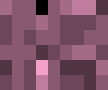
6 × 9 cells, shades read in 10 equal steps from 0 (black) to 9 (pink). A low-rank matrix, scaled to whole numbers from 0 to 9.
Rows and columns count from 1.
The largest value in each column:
6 5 5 9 5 6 7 7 6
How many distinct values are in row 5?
5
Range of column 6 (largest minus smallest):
3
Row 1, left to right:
6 5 5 0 5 6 7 7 3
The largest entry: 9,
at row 5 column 4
